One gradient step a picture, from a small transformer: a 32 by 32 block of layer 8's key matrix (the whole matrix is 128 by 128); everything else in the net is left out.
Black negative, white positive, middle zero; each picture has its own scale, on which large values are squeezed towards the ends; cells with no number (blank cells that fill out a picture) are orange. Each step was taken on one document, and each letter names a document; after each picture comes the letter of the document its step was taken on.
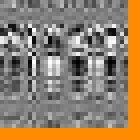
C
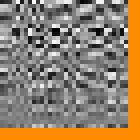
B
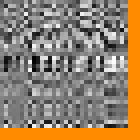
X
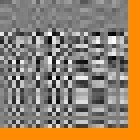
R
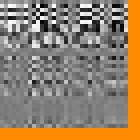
X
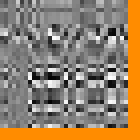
B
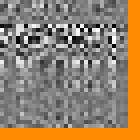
C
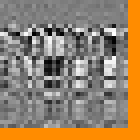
C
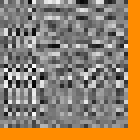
B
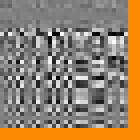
R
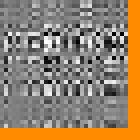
X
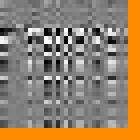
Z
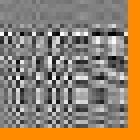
R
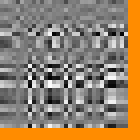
B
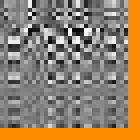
Z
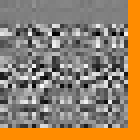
B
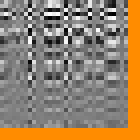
Z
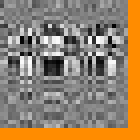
C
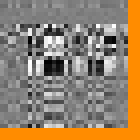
C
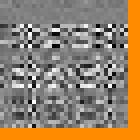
B
